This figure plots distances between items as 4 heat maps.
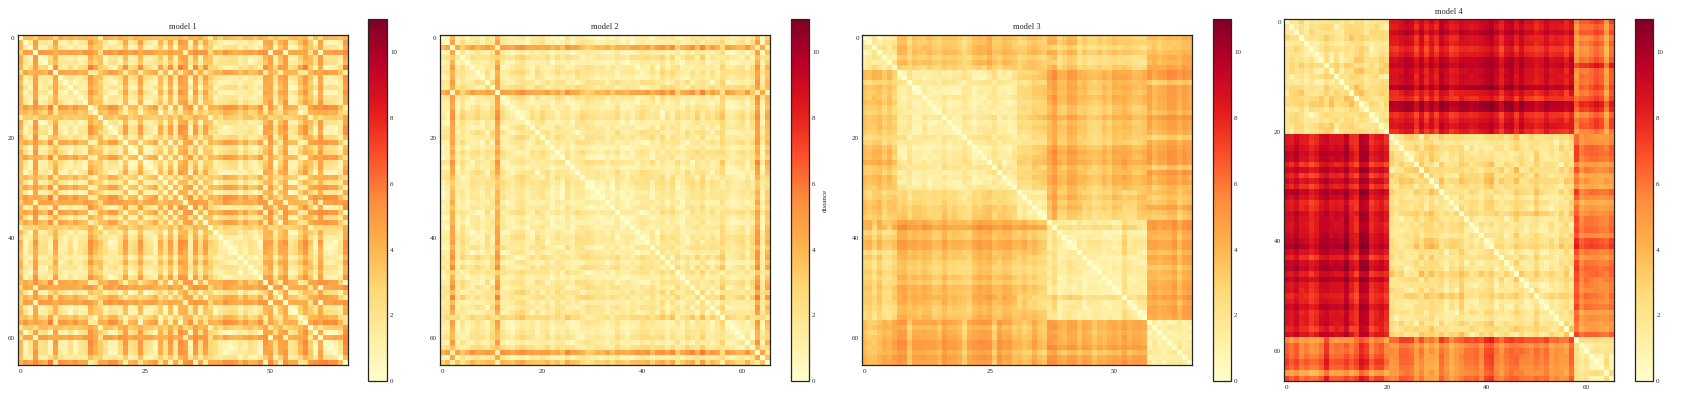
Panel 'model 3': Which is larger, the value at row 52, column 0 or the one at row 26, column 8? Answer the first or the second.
the first
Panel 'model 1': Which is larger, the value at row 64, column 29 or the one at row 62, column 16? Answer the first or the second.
the second
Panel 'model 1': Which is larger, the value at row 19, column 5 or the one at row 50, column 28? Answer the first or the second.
the second
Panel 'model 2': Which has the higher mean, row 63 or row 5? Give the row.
63
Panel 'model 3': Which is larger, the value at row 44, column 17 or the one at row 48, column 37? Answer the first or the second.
the first
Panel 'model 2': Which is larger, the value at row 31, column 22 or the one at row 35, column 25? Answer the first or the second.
the second
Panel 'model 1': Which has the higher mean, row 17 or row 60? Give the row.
60
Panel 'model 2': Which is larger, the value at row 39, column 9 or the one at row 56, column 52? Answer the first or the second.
the second
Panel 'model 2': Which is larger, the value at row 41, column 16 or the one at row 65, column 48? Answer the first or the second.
the second
